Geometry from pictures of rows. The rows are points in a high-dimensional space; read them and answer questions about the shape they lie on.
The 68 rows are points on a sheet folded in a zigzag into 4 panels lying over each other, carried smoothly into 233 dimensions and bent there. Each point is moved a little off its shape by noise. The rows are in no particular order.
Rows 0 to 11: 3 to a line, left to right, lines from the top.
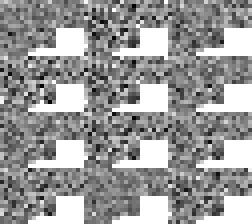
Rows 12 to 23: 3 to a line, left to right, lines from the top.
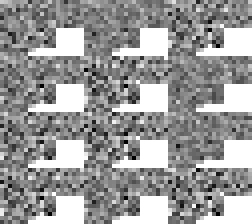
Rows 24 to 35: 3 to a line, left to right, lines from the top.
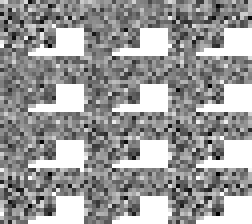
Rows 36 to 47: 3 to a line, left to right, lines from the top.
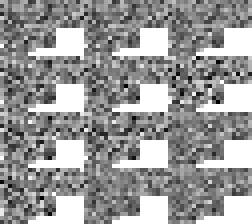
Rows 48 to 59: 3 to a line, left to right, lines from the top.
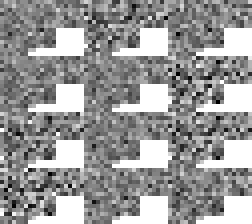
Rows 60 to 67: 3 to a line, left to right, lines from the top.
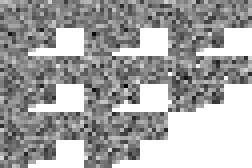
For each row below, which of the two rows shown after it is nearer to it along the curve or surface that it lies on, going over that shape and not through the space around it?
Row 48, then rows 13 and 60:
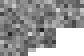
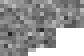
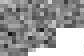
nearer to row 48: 13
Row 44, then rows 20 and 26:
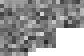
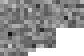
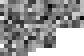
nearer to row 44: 26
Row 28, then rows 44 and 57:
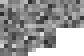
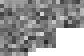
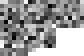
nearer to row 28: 44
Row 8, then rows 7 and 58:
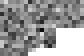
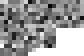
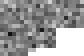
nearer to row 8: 7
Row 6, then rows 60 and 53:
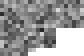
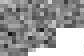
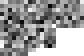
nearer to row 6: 60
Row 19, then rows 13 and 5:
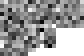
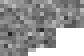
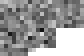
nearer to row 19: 5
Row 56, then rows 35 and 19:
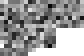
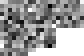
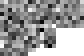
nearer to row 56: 35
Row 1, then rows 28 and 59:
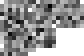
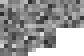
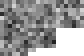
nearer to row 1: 28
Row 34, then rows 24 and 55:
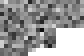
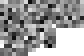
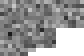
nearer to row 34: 24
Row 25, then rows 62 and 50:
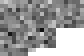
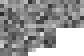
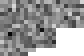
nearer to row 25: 50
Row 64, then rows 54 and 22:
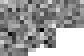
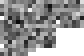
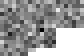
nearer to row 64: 22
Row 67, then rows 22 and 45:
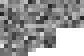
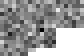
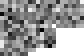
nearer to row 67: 22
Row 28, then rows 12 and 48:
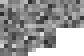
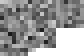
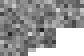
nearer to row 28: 48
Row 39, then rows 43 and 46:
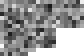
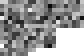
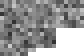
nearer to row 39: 43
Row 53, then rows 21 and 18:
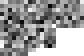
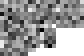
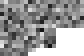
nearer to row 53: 21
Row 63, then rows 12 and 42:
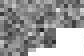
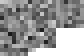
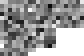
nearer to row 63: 12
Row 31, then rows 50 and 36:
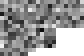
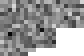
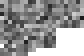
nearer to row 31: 50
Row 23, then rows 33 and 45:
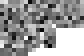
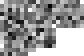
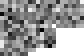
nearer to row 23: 45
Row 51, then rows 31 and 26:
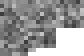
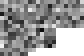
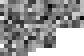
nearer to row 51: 26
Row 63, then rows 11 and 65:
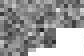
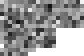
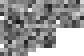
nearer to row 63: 11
